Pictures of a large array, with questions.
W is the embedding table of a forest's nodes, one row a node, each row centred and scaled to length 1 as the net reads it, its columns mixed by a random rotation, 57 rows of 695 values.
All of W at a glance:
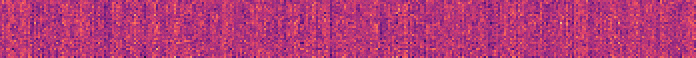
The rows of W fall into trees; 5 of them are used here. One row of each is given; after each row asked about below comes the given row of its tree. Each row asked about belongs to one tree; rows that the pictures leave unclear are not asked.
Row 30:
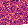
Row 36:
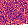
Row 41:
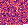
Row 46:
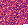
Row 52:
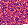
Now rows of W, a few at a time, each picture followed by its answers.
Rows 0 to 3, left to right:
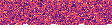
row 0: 36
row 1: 30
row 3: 30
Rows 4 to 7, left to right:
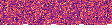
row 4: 52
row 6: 46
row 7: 52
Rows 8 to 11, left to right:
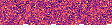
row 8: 46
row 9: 52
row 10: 46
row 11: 52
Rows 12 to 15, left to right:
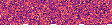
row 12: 52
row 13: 30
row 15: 46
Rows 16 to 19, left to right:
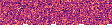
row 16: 36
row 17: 52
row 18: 36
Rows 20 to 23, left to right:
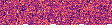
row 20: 46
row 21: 41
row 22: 46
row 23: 46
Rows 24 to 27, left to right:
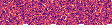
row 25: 30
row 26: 30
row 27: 41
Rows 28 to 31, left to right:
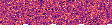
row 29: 30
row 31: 46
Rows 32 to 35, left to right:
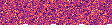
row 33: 30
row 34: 36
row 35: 46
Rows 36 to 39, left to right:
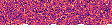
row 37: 30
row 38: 30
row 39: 46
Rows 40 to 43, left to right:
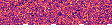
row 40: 52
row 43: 46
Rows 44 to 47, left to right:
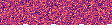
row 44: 52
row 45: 36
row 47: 52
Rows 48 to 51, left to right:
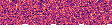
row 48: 30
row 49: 30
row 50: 52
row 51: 46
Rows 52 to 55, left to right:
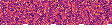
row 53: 41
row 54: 41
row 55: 46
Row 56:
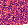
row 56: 52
